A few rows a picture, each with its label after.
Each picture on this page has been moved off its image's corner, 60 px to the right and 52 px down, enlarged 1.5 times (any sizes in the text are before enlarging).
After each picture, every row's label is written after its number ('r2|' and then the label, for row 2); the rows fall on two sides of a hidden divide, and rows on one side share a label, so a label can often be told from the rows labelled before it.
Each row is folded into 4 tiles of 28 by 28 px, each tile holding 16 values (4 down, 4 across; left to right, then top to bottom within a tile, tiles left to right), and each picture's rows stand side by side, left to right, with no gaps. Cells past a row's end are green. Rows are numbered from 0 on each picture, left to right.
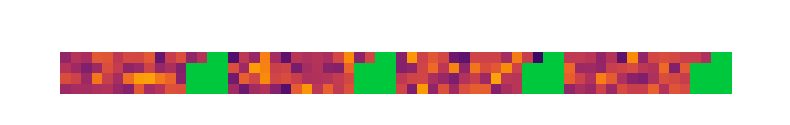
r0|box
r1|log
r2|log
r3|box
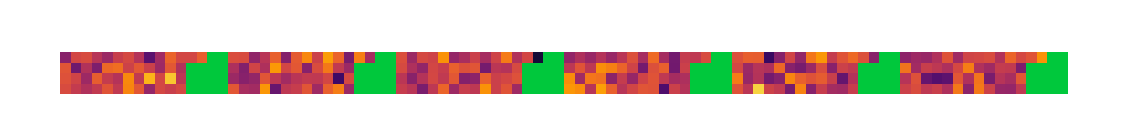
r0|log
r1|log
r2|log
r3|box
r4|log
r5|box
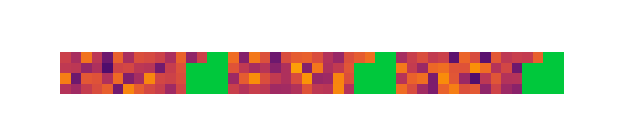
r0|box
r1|box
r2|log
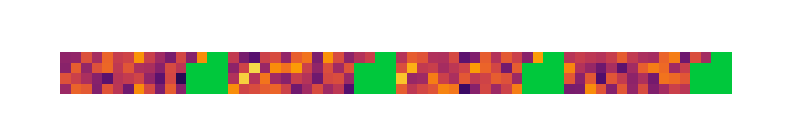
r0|box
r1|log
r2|box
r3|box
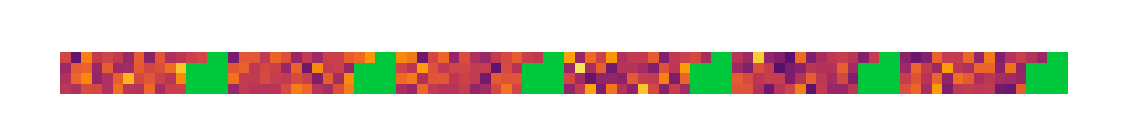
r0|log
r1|box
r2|log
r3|box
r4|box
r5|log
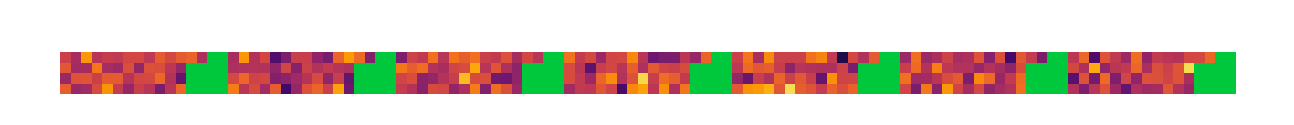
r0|box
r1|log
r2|log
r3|box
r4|box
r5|box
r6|log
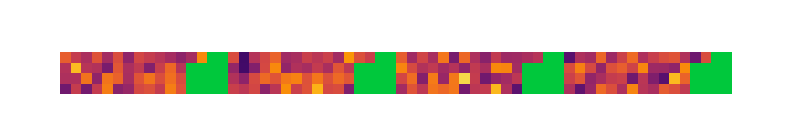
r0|box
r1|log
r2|log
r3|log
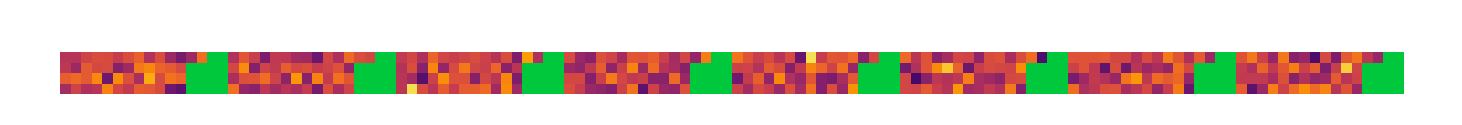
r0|log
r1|log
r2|box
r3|box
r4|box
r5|log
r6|log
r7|log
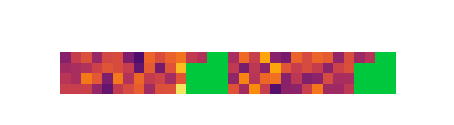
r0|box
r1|log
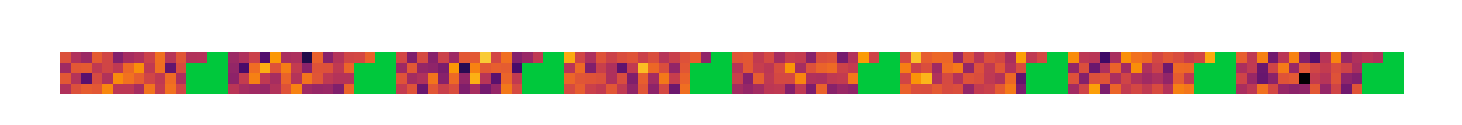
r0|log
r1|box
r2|box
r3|box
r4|log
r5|log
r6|box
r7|box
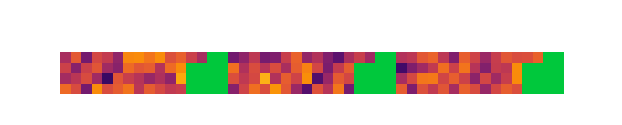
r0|log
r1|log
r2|log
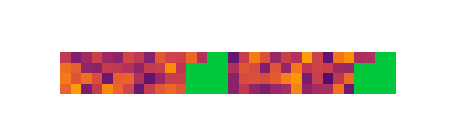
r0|log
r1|log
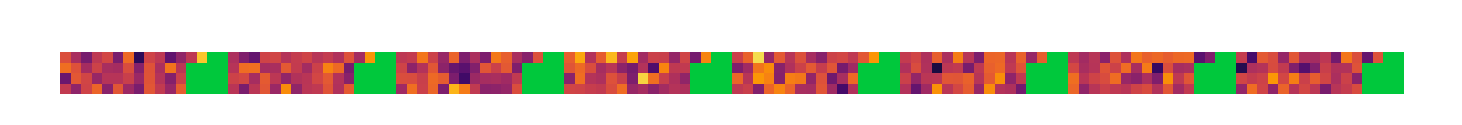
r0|box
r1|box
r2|box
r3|box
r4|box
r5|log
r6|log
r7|box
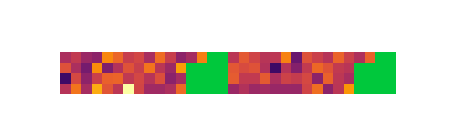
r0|box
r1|box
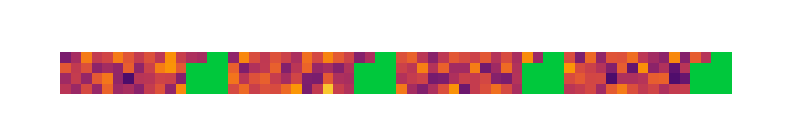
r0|box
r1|log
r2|log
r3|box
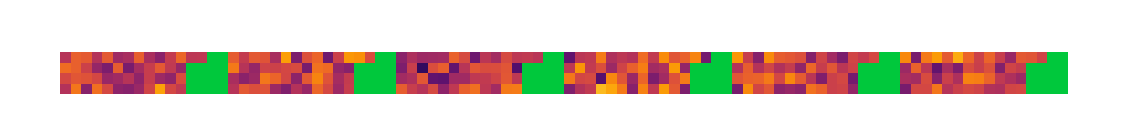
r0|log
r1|box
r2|box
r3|log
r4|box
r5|box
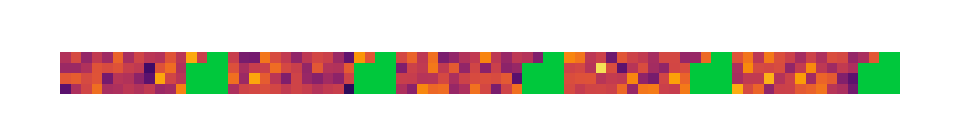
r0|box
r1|log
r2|box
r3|box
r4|log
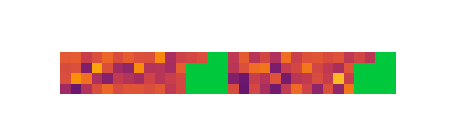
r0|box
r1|box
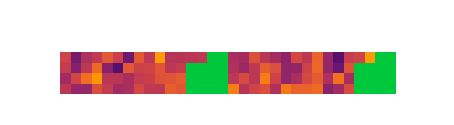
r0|box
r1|box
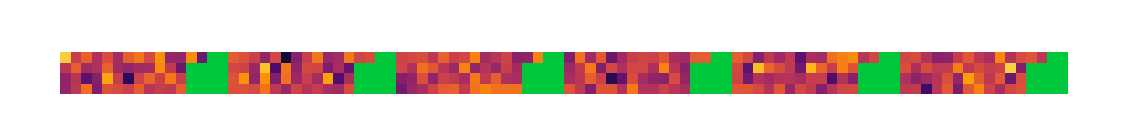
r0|box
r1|box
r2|box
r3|log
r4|log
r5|log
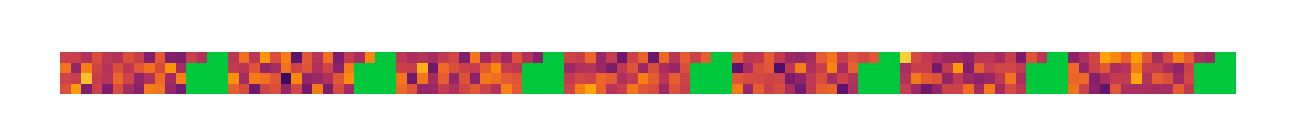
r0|log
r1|log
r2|log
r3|box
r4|box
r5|log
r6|log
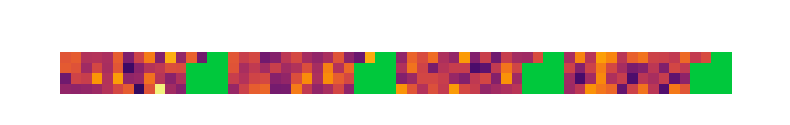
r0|log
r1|box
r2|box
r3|box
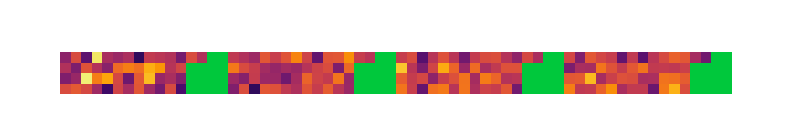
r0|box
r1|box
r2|log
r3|log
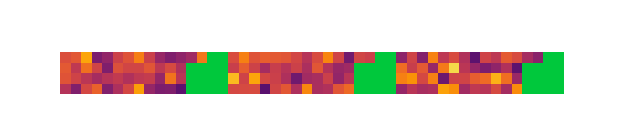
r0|box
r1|box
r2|log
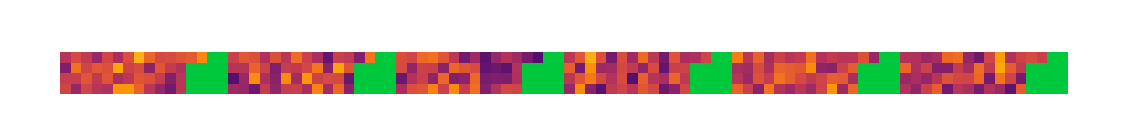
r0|box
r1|box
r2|box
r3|box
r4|log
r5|box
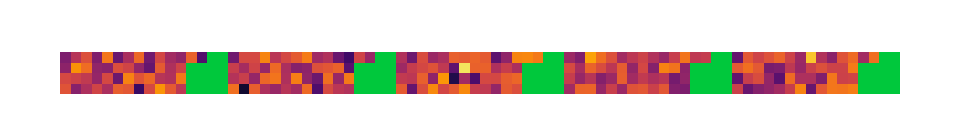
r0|log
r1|log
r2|box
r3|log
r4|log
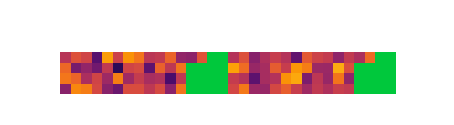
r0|box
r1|log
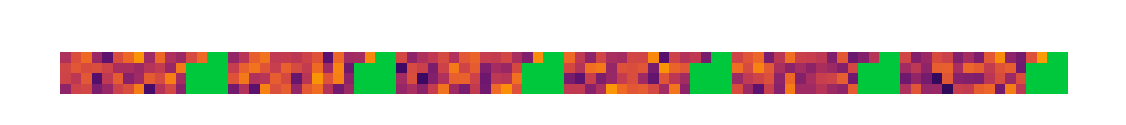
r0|box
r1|box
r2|log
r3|log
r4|box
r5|box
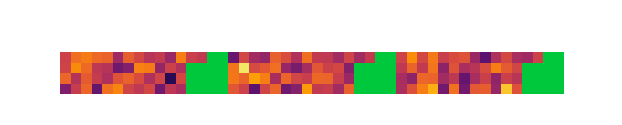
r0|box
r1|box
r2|box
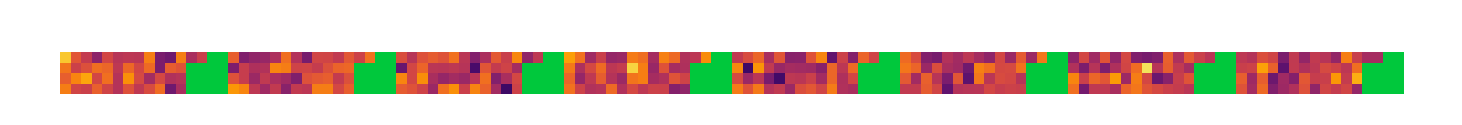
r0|log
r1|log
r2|box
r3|log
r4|log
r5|box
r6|log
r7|log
